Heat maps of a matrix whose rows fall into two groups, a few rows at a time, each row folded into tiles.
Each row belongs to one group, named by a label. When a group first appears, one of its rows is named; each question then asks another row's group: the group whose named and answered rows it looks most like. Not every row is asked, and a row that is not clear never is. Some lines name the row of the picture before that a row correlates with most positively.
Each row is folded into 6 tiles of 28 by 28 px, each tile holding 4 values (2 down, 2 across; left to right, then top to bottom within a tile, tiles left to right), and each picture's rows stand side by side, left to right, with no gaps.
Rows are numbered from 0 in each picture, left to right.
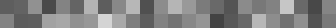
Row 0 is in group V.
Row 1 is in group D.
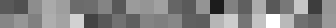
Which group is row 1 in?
V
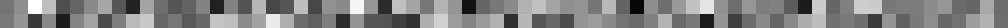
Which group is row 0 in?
D
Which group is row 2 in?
D
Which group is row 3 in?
D
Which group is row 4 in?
D
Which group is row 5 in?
D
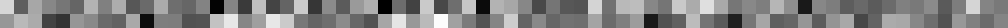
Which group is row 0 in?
D
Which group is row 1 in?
V
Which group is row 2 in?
V
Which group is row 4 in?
D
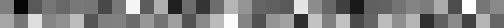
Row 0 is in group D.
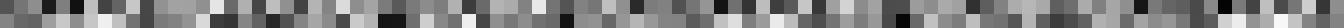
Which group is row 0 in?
V
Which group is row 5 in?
D
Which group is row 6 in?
D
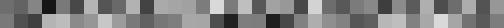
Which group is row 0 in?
V
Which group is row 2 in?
V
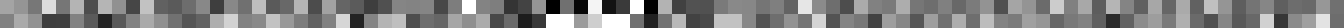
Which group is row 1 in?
V
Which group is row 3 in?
V
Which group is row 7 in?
D
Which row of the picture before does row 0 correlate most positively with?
1
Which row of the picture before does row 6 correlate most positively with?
1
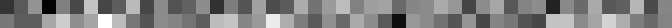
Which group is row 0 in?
V
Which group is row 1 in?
V
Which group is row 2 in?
D
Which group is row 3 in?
V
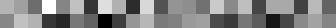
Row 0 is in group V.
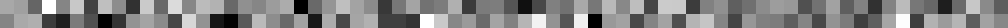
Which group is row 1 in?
D
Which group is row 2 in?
D
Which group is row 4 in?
D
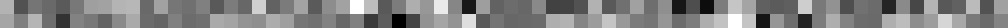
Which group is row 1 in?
V
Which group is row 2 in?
D
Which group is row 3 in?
V
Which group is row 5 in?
V
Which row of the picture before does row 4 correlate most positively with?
3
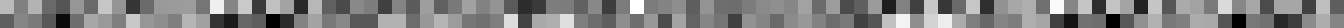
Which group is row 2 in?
V
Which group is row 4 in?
D
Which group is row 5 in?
V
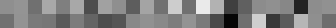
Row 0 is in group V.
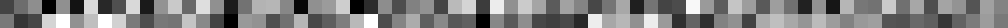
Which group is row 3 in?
D
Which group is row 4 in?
D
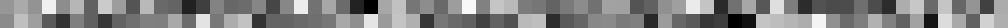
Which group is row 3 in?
D
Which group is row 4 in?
D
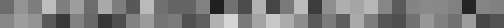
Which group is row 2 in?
D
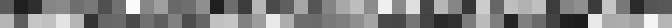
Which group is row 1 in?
V
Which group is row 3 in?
D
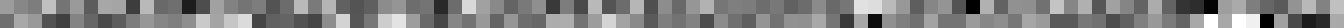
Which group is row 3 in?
V
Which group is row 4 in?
D
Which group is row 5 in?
D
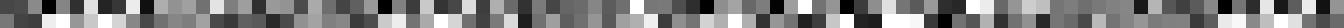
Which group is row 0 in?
V
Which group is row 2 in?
V
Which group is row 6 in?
D
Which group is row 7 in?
V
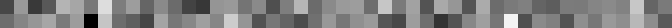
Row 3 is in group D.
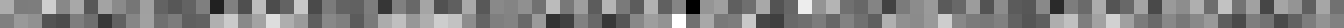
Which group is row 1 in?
V
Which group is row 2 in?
V
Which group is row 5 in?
V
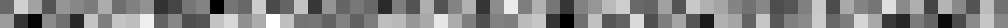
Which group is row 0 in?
D
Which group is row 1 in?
V
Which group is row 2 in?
V
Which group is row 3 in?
D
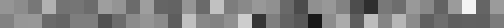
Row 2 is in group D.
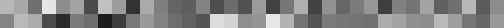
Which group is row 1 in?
V
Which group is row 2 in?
V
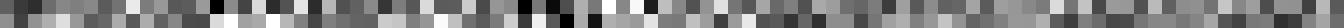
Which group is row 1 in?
V
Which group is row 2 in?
V
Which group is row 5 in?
V
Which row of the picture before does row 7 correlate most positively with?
0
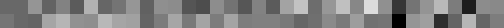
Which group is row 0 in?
V
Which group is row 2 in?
D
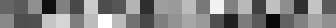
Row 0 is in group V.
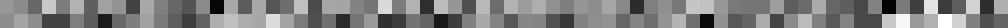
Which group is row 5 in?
V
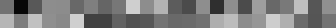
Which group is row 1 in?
V
